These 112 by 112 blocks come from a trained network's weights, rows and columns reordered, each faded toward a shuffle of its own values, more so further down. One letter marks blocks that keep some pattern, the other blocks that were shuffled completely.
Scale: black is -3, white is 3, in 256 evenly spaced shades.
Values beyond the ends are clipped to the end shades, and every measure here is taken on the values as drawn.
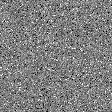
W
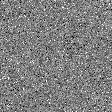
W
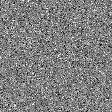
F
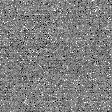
F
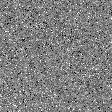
W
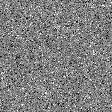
W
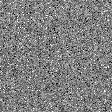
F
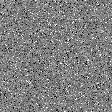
W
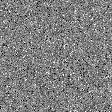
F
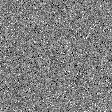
W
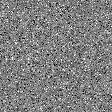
W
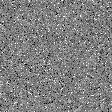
W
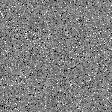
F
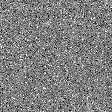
W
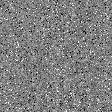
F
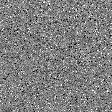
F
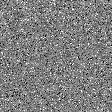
F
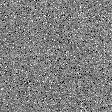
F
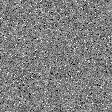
W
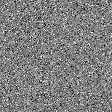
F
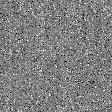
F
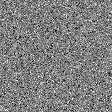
W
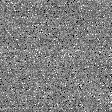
F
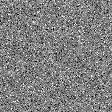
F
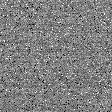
F
